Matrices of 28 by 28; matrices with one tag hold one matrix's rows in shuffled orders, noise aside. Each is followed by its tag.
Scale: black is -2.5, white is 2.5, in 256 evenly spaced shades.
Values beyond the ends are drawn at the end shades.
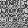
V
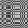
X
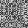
V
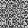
V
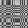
X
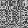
V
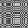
X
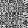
V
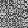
V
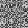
V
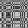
X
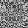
V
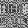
V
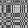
X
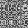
V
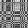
X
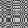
X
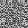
V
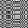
X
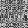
V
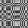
X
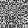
V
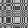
X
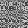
V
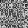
V
